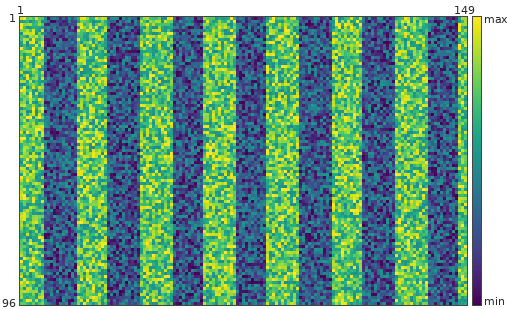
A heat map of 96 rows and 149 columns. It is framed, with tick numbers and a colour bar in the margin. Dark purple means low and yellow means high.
Stripes: upright, repeating 7 times. Histogram: flat. Slope: none.
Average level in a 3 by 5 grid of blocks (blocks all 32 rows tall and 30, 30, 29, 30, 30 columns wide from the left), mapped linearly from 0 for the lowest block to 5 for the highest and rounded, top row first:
40422 / 50522 / 40522
